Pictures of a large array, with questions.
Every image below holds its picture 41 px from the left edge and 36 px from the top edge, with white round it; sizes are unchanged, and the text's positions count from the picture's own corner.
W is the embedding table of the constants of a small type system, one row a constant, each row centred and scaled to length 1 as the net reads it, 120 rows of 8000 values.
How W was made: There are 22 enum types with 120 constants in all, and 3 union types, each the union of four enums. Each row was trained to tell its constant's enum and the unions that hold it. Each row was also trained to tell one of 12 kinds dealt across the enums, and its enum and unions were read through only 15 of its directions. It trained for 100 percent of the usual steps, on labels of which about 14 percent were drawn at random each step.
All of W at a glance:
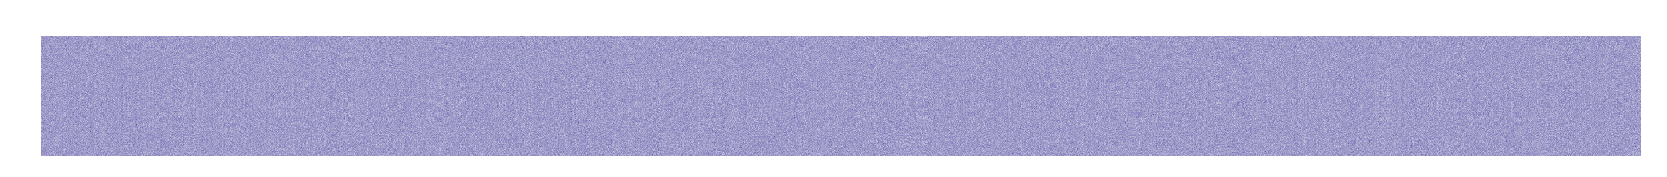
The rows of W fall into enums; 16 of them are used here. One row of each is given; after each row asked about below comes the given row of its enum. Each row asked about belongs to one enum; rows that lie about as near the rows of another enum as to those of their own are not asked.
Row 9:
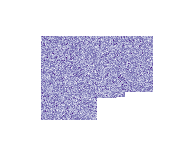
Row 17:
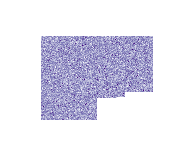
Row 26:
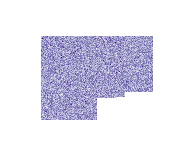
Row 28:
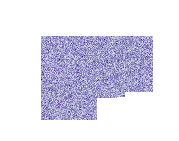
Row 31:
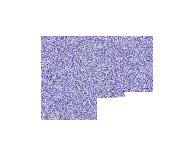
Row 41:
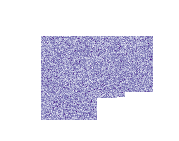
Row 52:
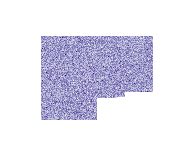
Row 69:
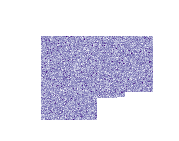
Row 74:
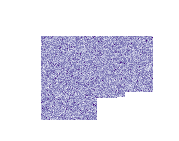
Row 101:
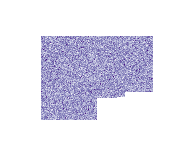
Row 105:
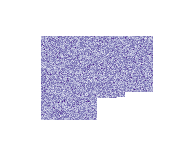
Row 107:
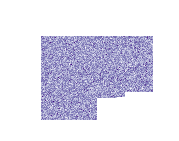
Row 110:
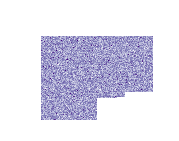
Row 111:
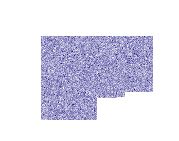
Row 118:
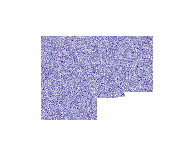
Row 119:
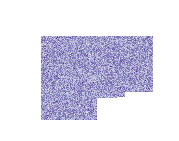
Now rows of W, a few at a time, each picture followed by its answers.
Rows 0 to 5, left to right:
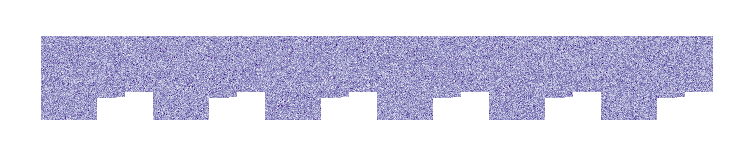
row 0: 17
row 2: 31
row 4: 31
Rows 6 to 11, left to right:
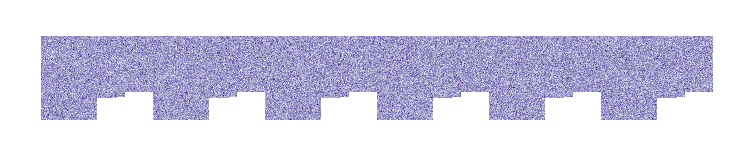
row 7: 101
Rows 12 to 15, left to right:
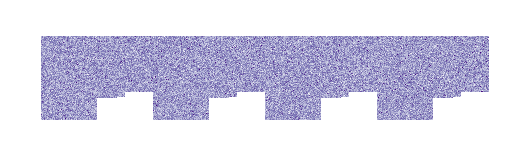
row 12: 105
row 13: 105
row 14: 118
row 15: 74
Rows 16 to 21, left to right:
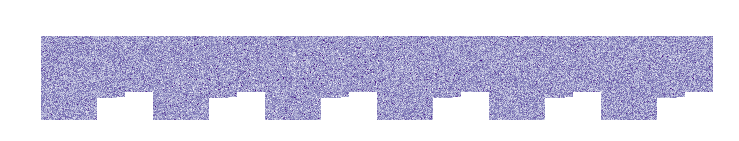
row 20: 74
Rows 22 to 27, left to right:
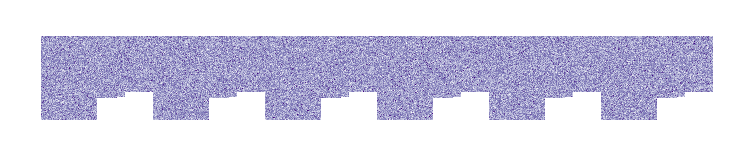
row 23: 118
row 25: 118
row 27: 118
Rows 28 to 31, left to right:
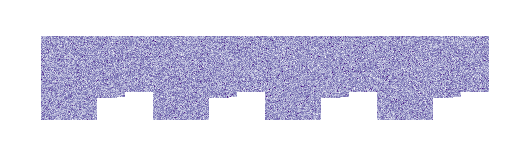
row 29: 31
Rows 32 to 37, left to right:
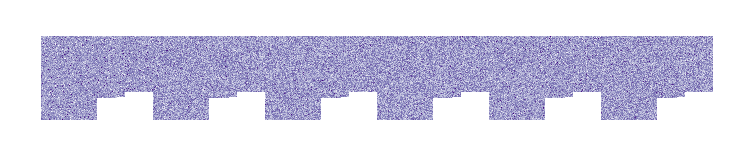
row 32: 28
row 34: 110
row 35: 9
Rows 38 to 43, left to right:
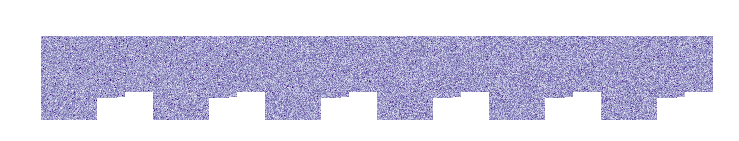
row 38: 17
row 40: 74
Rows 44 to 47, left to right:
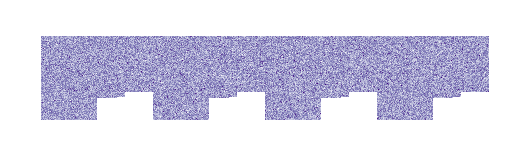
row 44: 107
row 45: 105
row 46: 119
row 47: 110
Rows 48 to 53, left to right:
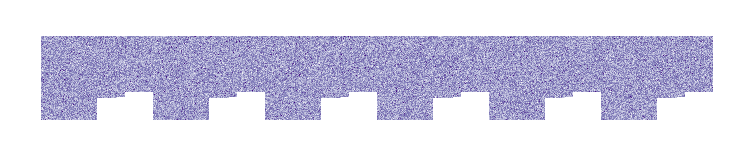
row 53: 28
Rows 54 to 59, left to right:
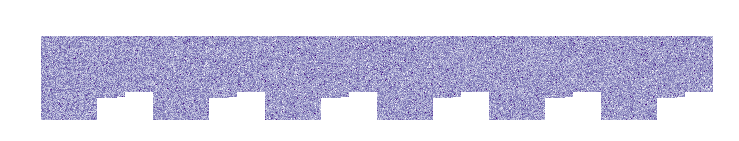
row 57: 17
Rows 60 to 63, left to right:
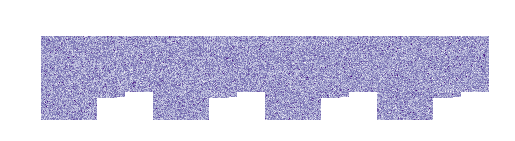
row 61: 41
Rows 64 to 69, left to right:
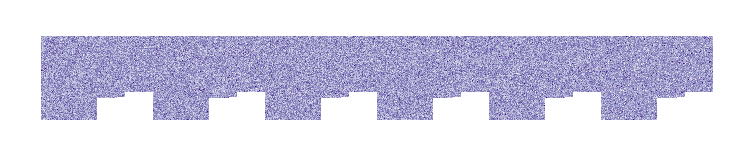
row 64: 110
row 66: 107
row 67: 107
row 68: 74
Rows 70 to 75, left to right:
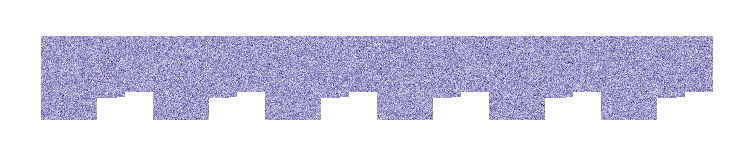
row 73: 17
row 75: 105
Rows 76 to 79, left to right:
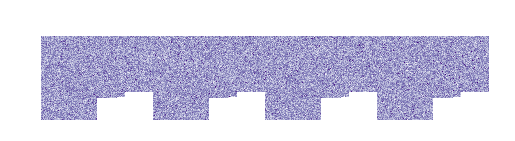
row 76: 107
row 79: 26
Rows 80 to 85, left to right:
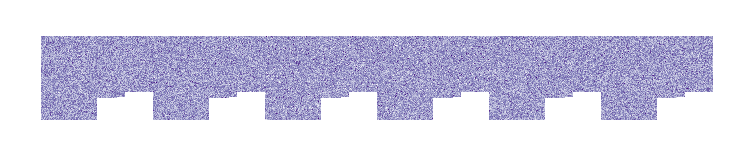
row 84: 28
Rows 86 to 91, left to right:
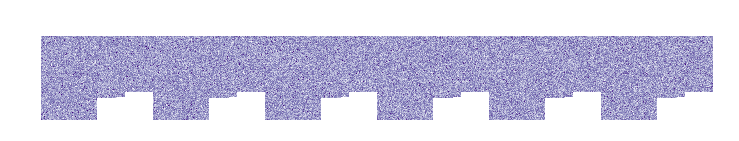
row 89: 9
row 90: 110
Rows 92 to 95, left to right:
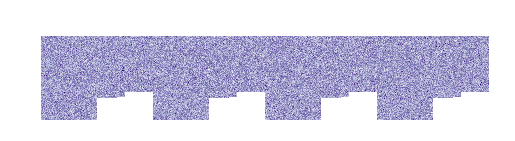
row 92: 31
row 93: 28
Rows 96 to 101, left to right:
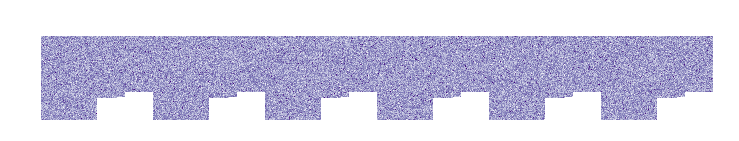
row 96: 26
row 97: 110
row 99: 26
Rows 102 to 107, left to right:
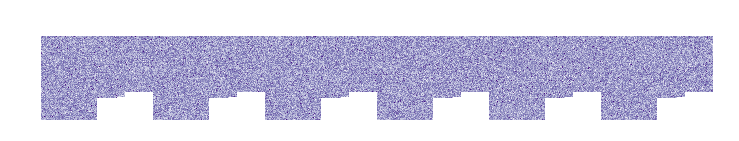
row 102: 118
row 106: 105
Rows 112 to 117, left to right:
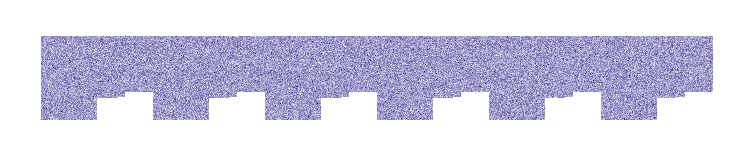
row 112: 74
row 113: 107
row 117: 31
